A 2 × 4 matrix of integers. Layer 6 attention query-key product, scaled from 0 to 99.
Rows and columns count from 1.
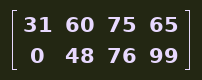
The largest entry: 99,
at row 2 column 4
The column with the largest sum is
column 4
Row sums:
231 223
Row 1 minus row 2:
31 12 -1 -34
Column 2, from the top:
60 48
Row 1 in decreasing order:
75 65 60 31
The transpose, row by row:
31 0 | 60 48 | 75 76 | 65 99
